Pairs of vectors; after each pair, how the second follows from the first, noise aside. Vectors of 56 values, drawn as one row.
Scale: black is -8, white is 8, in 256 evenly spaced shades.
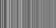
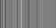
partly zeroed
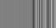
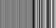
scaled up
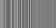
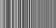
scaled up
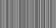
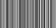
scaled up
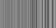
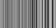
scaled up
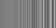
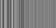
reversed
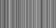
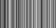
scaled up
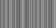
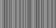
reversed
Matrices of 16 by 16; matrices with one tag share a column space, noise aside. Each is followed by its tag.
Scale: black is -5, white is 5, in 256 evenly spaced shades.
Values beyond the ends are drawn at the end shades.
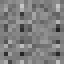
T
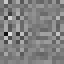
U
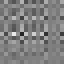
U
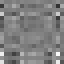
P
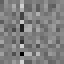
T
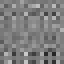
P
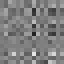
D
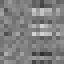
D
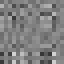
P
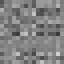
D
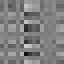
T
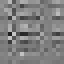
U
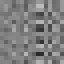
T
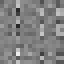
D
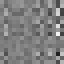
D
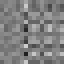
T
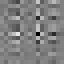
U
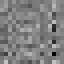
T
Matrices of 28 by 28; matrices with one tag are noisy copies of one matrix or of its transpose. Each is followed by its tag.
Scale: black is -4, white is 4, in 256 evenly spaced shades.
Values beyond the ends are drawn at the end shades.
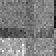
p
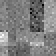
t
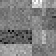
t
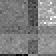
p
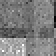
p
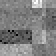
t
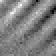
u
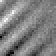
u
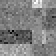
t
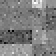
t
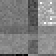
p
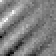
u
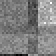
p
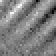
u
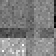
p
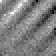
u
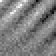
u
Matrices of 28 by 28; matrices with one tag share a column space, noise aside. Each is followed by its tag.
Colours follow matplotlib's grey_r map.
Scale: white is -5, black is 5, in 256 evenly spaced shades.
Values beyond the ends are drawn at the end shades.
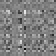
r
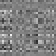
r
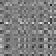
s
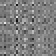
s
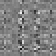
r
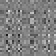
r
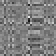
s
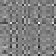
s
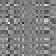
s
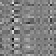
s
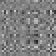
r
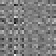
s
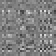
r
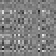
r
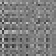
s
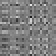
s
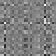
s
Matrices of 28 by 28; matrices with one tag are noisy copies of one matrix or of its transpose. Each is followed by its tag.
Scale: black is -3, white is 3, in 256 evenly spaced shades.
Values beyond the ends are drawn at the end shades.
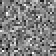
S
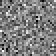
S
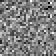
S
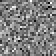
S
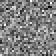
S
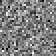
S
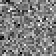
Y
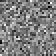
S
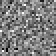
S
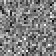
Y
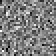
S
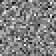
S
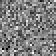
S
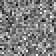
Y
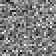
Y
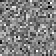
S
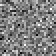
Y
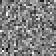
S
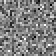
Y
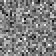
Y
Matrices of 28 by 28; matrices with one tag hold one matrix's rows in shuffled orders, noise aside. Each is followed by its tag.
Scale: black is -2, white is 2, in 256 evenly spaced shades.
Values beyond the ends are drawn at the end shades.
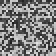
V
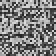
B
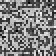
B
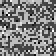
B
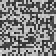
B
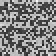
V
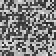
V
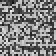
B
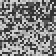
B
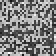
B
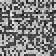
B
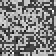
B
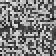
B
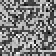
B
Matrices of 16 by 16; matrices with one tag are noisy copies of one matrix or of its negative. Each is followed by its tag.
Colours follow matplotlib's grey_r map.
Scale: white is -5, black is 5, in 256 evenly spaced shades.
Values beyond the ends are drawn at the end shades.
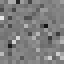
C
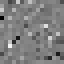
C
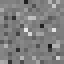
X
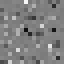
X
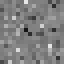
X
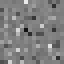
X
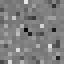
X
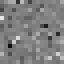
C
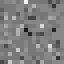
X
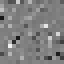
C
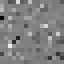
C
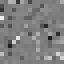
C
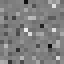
X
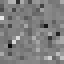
C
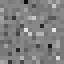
X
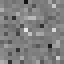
X
